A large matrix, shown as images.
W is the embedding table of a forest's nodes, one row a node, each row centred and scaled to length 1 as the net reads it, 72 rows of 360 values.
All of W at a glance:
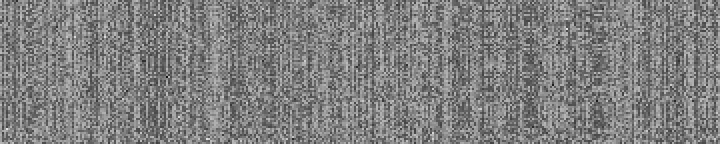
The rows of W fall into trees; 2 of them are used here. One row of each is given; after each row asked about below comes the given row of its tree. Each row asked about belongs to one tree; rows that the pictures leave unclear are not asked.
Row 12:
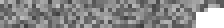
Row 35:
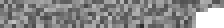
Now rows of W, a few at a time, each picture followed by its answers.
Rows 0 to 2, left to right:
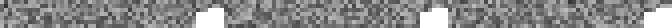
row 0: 35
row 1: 12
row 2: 35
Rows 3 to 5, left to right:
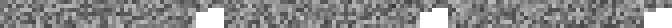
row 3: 35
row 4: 35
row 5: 12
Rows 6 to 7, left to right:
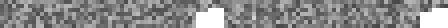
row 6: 35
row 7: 12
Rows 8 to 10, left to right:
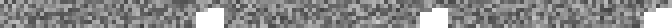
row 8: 35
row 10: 35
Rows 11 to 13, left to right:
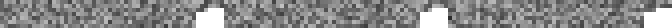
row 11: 12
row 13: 12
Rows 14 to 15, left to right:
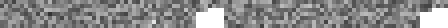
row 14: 35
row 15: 12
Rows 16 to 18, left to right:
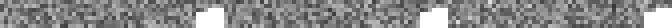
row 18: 12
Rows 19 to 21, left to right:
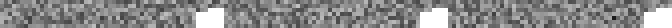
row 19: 35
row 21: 35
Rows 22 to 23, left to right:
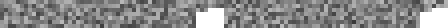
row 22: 12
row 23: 35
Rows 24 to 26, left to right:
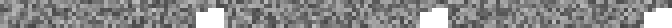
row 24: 12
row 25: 35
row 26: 12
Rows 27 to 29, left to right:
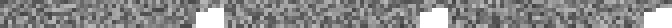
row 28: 35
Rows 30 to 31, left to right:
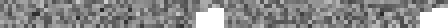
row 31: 35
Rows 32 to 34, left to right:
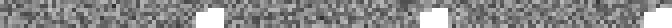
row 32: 35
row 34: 35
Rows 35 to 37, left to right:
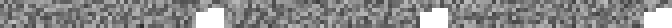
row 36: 12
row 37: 35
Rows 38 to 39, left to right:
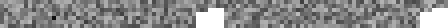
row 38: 12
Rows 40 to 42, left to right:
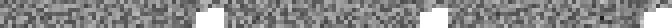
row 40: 35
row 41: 35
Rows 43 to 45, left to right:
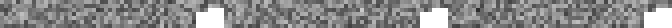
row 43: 12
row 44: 12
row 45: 12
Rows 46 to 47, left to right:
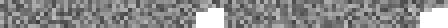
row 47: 35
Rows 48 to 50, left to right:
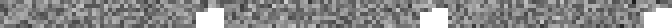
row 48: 12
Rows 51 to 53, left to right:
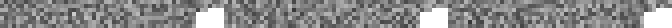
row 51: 35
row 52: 35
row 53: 35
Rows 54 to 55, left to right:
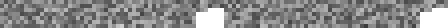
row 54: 35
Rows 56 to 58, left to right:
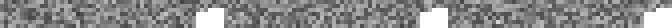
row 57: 35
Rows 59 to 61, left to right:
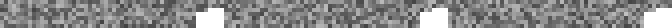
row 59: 12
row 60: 35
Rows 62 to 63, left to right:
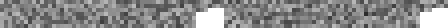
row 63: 35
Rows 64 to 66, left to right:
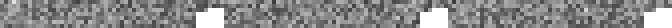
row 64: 12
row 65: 12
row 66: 12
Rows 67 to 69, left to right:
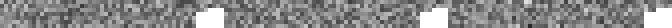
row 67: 35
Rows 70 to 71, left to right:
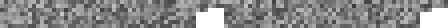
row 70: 12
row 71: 12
